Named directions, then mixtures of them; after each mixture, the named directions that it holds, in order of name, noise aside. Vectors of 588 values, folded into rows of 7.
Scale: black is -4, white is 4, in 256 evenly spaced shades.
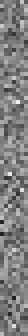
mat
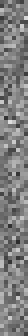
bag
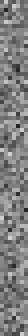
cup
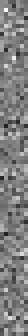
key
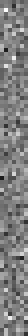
bag, key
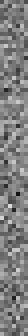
bag, cup, mat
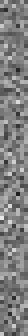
cup, mat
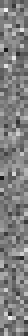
bag, key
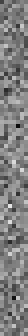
bag, cup, mat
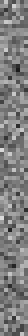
cup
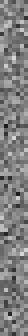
cup, key, mat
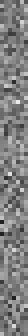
mat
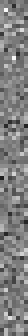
key
